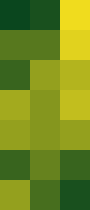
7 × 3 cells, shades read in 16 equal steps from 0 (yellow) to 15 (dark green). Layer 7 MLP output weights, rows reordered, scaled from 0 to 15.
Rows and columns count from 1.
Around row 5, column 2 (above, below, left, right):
7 9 6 6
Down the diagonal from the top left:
15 10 4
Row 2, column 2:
10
